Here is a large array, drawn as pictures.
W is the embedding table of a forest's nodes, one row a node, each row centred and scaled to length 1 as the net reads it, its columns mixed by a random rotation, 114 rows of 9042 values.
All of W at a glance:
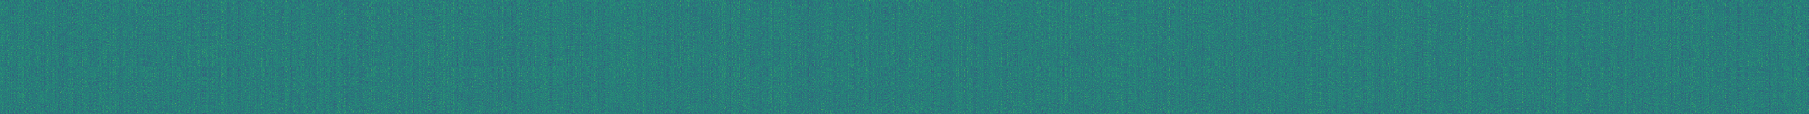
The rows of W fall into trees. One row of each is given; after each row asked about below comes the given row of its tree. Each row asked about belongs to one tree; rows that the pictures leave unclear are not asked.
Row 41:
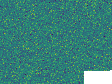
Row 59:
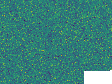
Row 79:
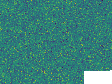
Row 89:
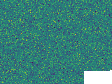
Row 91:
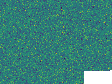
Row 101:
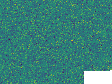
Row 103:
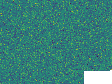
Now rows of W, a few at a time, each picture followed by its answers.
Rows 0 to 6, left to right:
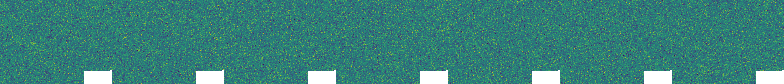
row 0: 59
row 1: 59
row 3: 91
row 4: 79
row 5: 79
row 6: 41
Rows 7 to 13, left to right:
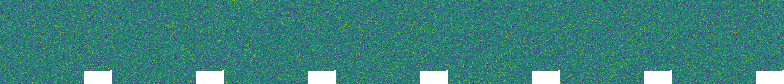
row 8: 91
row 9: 89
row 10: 91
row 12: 91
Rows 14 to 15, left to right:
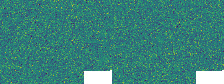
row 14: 101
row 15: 91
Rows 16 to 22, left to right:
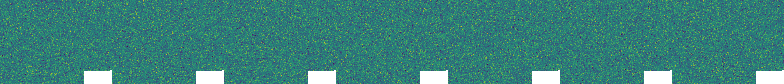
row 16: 41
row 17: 79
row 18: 101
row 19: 79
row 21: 91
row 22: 79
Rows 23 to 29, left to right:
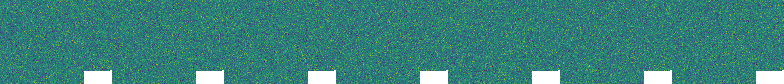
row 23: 101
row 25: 91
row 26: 103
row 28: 41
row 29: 91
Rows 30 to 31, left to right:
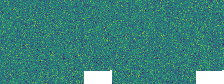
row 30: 91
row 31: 89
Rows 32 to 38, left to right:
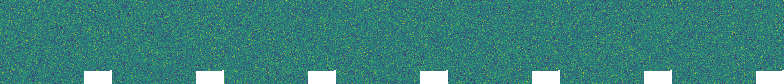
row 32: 89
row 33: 59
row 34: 79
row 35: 89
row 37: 91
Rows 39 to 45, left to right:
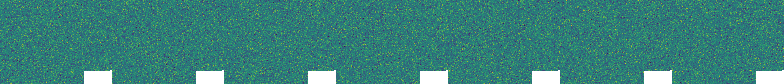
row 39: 101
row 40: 79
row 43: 79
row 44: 41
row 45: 89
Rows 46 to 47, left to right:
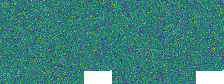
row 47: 59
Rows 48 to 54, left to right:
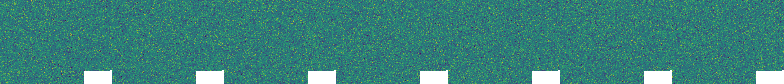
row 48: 79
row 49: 101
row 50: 89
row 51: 101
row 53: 101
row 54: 79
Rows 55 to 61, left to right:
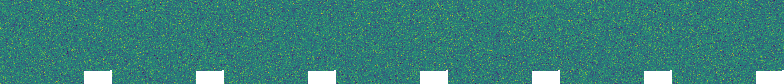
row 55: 79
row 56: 89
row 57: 79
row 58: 59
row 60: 89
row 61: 79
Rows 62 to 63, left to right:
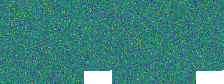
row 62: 89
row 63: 79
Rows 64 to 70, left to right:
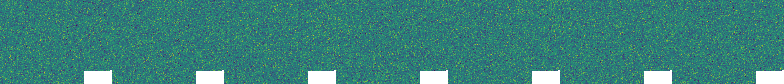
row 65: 79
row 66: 59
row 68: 91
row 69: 91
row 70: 91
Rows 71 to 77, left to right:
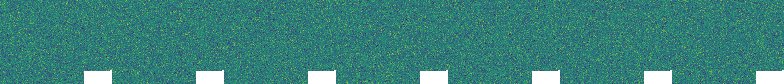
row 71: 59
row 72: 89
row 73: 91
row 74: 91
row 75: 91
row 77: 89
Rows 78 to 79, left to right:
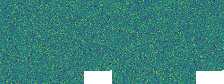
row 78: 101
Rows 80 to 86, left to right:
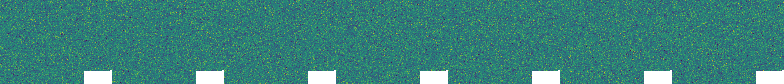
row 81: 89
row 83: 101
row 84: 101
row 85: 79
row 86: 59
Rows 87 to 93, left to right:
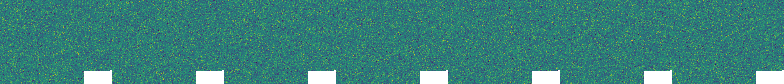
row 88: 79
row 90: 91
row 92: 101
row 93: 79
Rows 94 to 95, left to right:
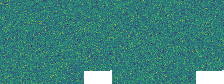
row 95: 79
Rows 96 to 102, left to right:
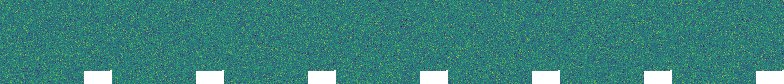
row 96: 91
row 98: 101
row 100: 79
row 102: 91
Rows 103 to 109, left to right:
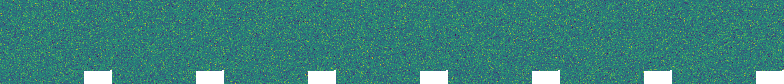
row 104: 59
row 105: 101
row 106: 89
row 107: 59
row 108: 41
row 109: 103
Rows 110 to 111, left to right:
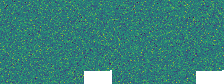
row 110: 101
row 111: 101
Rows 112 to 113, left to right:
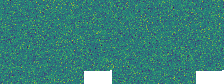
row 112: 101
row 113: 91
